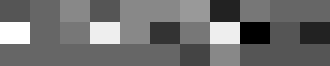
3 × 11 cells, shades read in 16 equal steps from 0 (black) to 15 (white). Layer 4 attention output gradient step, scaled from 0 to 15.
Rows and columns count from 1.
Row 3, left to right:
6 6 6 6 6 6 4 8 5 5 5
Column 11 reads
6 2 5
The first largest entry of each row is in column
7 1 8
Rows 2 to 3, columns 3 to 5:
7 14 8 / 6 6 6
